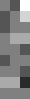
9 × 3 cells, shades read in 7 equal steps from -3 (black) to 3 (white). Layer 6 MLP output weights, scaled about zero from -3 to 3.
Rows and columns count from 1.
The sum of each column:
-2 1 2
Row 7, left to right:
0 0 -1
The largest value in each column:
1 1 3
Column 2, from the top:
-1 0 0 1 0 0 0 1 0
